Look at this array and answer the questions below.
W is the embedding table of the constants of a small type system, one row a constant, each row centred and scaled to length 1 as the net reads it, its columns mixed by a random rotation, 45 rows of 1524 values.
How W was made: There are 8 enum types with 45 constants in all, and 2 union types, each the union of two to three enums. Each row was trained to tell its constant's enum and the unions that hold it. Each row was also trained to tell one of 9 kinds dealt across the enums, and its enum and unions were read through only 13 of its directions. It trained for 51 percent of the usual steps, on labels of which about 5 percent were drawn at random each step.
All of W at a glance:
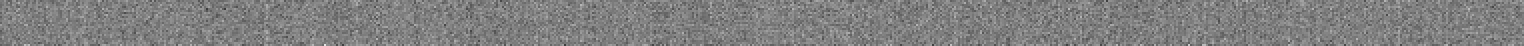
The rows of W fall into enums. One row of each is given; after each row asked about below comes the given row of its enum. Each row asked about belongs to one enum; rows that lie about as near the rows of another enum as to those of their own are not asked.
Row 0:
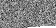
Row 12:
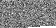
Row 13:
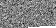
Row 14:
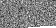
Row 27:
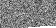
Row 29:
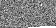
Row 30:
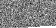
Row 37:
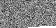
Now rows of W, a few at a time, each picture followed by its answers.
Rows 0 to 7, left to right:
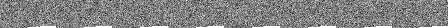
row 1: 37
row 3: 30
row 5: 30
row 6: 13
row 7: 12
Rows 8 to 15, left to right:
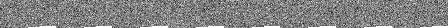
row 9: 30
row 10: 14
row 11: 0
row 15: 30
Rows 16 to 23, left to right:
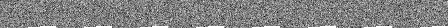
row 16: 13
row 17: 12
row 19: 30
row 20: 30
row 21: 14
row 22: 12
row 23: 37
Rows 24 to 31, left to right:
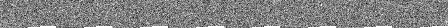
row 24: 0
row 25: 29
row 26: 0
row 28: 12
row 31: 13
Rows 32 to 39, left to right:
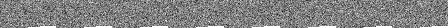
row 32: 13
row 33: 14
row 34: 0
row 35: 37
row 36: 14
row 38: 12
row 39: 13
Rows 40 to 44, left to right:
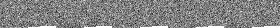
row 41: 12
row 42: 27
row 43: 0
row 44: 14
